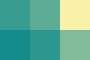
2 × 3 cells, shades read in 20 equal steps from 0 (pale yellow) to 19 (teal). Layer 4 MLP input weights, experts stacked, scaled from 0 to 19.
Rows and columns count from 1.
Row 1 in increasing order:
0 13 16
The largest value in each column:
19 17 10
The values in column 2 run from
13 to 17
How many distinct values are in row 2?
3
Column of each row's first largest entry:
1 1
